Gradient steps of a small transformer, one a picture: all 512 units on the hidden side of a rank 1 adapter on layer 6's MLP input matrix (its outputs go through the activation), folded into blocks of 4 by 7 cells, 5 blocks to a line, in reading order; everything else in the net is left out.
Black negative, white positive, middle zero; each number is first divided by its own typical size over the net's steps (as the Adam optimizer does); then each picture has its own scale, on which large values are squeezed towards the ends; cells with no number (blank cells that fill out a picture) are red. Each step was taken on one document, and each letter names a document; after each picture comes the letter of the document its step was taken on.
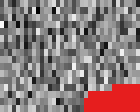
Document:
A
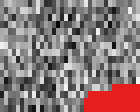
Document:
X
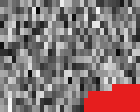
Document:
A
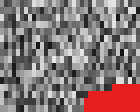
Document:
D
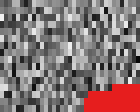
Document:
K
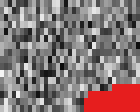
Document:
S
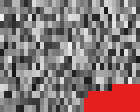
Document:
K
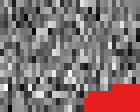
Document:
A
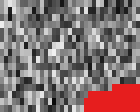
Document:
X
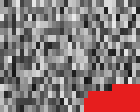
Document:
D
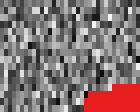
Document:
D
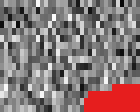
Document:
A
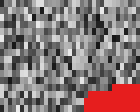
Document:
D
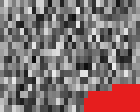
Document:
X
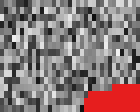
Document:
K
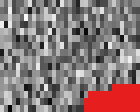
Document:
A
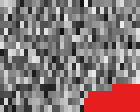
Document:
X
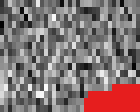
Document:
A
